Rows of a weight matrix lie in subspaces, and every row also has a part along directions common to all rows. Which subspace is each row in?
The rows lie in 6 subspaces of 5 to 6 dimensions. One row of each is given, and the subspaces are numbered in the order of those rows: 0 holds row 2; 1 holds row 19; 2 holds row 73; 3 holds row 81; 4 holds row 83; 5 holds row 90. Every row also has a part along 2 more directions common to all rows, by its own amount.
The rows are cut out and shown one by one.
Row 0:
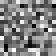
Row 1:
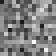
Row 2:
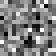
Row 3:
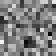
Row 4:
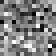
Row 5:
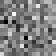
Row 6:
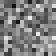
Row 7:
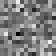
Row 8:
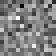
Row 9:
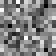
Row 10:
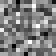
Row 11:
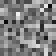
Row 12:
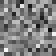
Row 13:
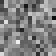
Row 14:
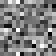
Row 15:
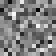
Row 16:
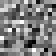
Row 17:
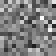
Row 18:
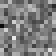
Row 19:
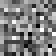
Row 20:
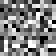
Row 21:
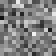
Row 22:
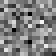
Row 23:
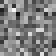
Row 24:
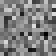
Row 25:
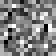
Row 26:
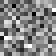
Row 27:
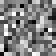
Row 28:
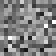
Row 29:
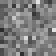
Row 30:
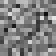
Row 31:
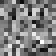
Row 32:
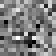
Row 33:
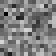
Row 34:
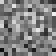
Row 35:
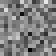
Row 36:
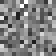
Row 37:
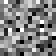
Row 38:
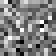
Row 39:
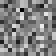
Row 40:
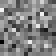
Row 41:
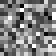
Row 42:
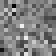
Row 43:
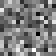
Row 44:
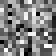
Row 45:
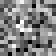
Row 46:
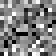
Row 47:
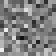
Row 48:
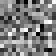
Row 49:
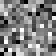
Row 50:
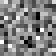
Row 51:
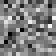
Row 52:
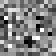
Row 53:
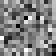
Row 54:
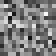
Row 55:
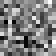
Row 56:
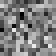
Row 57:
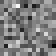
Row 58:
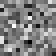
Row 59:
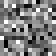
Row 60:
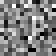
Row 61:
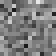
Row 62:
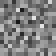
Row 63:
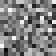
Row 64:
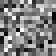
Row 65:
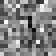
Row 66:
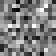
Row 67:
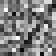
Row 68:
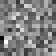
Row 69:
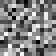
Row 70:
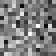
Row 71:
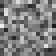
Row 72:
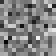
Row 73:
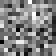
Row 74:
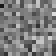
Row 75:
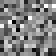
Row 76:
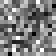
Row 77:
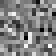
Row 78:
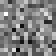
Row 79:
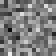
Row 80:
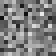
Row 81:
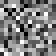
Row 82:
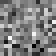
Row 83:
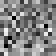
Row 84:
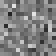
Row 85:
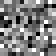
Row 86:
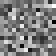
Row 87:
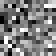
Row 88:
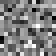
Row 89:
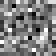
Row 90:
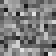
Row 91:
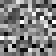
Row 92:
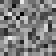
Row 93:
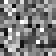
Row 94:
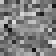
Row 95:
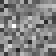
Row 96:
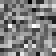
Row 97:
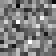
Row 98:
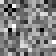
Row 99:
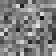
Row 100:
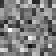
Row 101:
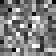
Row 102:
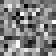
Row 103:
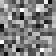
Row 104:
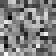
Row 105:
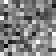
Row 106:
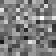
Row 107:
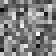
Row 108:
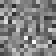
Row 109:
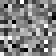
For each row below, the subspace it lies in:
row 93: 5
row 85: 3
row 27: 4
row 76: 4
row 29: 1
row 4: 1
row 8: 3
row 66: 5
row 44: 2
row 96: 0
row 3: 0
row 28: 4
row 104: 3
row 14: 0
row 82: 4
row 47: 2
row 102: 5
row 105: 4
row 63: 4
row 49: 5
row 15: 4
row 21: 4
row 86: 4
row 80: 0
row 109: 4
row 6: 3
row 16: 5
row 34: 1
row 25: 1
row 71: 2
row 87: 3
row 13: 5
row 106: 2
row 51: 3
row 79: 1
